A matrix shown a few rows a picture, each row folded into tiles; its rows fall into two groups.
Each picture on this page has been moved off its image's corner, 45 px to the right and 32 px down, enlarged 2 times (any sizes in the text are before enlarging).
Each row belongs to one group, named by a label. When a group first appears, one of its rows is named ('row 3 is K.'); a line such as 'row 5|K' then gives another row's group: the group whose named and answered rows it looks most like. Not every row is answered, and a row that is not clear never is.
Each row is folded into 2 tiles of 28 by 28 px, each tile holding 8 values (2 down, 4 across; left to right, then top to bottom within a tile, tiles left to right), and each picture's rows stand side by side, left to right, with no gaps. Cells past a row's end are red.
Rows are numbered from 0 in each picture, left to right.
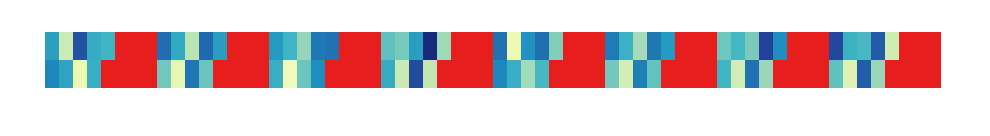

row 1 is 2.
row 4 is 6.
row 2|2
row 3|2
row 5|2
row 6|2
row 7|2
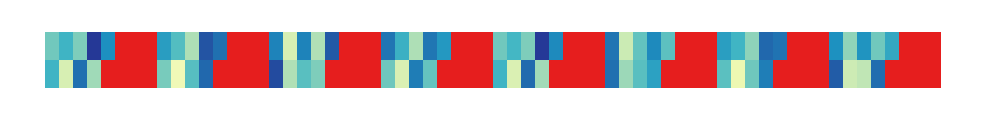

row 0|2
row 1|2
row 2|6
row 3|2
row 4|2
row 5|6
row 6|2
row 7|6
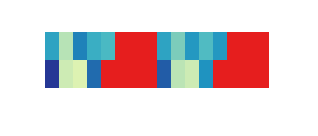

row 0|6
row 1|6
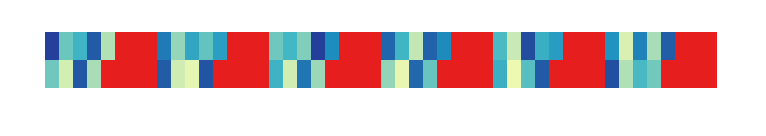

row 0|2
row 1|6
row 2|2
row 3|2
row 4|6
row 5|6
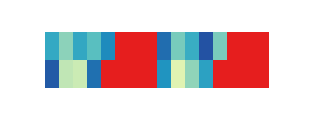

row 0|6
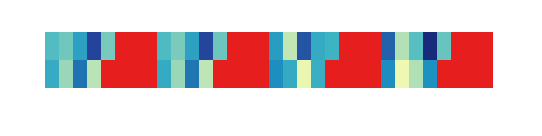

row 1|2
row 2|6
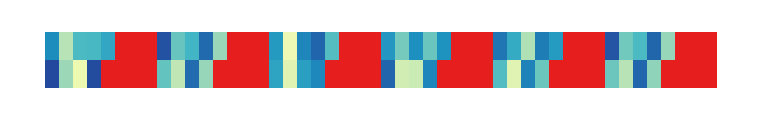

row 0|6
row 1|2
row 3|6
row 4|2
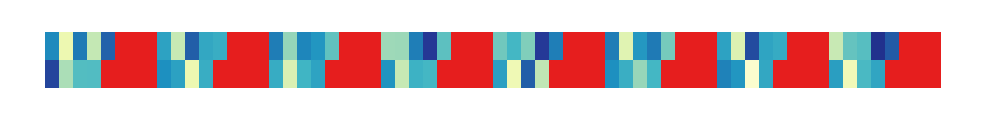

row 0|6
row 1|6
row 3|2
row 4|2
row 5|6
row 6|6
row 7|2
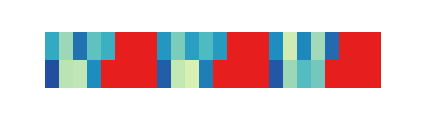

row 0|6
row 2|6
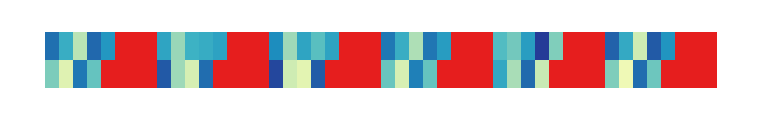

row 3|2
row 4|2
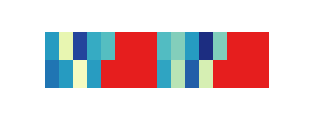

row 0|6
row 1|2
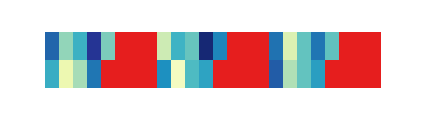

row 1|2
